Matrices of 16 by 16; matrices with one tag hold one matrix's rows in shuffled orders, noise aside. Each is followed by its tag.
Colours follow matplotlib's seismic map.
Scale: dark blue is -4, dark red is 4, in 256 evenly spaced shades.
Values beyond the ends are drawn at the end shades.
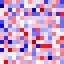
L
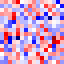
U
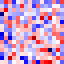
L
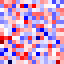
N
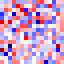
N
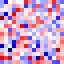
N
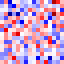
U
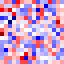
N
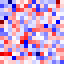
N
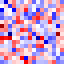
N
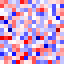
N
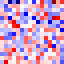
U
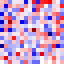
L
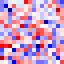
N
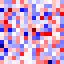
L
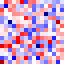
N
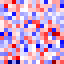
U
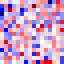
L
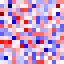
N
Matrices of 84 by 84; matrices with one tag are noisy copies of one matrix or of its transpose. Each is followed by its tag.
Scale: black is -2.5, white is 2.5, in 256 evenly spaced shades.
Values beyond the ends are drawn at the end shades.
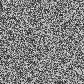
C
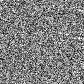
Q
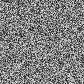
C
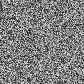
C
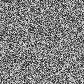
C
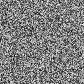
Q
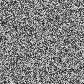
Q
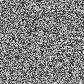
Q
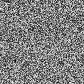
C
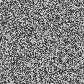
Q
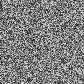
C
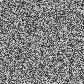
Q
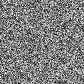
C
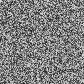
Q
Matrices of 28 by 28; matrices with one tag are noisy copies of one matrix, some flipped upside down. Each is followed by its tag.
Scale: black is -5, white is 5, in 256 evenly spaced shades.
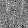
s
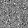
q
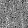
s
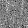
s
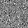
q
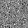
q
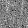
s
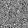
q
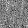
s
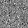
q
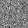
q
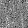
s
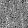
s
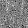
s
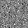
q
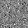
q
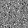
q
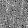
s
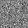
q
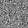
q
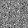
q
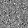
q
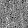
s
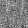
s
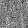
s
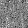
s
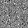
q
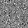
q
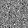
q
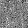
s
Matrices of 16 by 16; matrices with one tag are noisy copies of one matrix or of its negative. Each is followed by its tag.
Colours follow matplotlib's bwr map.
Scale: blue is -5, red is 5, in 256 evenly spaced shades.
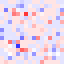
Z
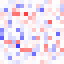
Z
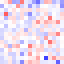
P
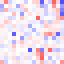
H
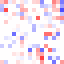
H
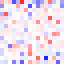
P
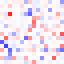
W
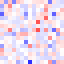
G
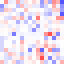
H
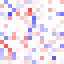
W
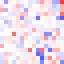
H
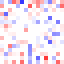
P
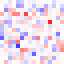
Z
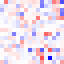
H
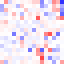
H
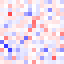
W
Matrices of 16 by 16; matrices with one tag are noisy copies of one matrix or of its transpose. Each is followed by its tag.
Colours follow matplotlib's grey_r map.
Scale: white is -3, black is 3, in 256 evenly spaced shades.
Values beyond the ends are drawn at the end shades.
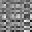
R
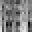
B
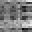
B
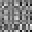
R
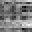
B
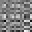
R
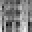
B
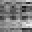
B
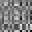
R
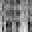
B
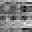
B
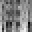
B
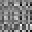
R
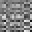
R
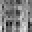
B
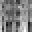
B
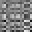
R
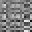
R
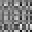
R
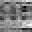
B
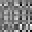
R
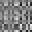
R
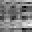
B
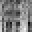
B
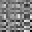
R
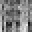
B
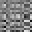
R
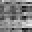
B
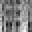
B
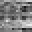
B
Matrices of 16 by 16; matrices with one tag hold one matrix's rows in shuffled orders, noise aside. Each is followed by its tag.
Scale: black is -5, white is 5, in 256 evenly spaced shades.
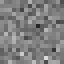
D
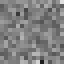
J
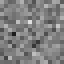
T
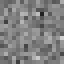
J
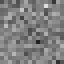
D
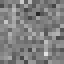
D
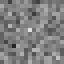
T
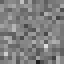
D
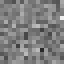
J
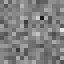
J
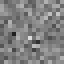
T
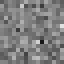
J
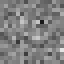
J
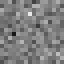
T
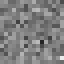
J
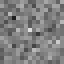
T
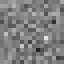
D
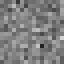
J
